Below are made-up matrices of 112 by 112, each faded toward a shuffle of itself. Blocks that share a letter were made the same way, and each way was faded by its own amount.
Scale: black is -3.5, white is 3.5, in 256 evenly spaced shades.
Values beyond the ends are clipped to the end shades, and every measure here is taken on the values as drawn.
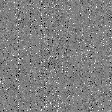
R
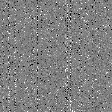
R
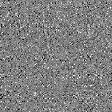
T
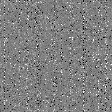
R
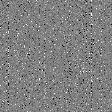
R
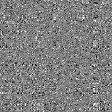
T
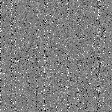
R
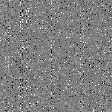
R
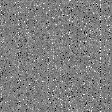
R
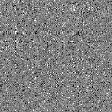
T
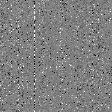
R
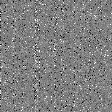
R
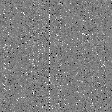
R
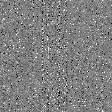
R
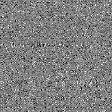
T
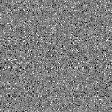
T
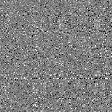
T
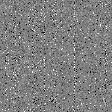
R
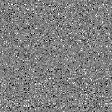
T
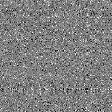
T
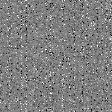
R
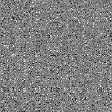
T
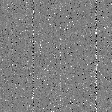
R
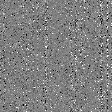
R
